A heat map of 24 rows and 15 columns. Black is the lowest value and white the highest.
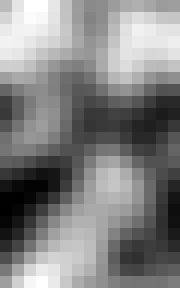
Stripes: none. Roughest part: bottom left. Lone odd cells: none. Ninth with the highest average: top left.
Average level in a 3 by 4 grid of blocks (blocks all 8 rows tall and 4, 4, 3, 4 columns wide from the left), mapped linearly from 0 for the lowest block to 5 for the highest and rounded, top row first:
5 3 4 4 / 1 1 2 0 / 1 4 2 0
